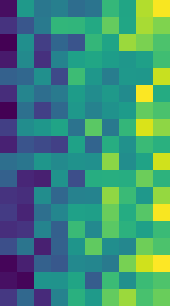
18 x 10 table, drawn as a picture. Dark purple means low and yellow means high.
Stripes: none. Grain: fine. Average level on the scale: 50%. Slope: up to the right.
